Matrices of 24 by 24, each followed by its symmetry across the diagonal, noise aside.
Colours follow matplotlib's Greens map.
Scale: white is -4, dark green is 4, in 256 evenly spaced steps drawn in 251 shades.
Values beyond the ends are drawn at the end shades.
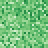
antisymmetric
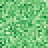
neither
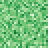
antisymmetric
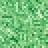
antisymmetric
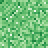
symmetric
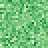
neither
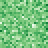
neither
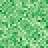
symmetric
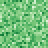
antisymmetric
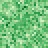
symmetric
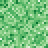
symmetric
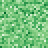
neither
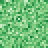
symmetric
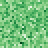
neither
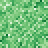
symmetric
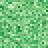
neither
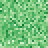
neither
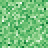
symmetric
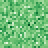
neither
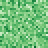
antisymmetric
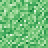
symmetric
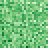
antisymmetric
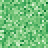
neither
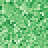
antisymmetric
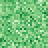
antisymmetric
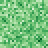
symmetric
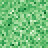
symmetric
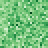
neither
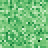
antisymmetric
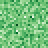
antisymmetric
